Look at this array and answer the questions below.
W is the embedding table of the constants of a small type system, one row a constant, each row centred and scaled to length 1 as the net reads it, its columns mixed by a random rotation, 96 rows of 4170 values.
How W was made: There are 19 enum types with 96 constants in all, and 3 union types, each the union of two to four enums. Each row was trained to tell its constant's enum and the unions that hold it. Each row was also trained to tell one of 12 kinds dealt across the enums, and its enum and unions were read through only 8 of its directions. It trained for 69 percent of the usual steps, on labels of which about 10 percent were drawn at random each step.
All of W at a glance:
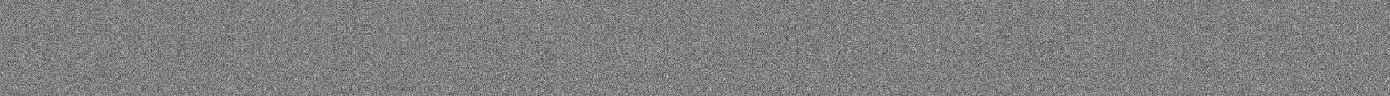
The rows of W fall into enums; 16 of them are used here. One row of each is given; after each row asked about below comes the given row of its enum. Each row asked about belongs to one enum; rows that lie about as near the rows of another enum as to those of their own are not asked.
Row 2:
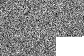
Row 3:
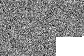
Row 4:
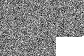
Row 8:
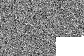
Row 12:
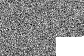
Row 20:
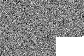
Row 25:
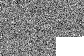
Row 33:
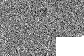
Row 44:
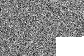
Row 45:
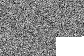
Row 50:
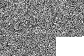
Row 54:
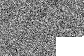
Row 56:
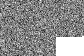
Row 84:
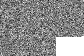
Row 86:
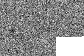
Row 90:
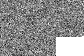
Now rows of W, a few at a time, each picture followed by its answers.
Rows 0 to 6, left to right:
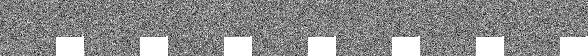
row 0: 8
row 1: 25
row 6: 3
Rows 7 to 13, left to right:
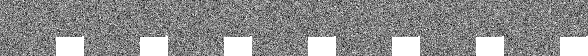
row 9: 90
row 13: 20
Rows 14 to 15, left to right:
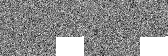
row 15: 86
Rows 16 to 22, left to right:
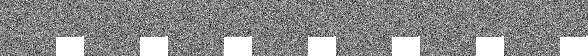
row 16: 2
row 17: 45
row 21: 8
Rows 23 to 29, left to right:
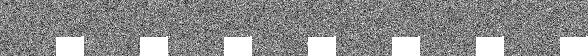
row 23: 84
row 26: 8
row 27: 3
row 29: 3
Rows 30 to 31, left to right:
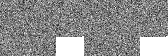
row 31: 20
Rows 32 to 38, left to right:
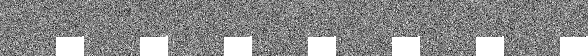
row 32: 56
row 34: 33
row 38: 20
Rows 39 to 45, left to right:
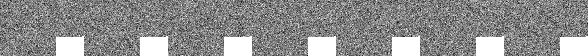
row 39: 50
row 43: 56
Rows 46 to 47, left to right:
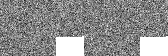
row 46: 2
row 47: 45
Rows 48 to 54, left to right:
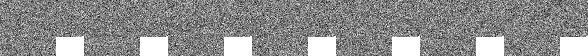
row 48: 12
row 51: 90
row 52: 12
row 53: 12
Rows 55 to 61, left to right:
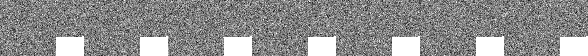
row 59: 86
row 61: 56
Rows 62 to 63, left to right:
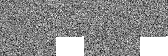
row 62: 44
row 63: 86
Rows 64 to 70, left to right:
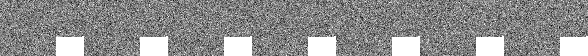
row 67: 90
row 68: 84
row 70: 56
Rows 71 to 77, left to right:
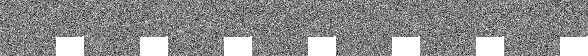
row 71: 54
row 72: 45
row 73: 20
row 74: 8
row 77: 54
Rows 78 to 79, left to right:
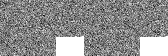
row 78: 84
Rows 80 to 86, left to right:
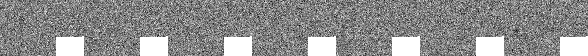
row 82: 8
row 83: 56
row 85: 12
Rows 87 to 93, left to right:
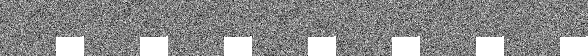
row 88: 54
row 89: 90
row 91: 84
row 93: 44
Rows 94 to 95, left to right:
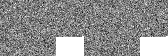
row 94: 3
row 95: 50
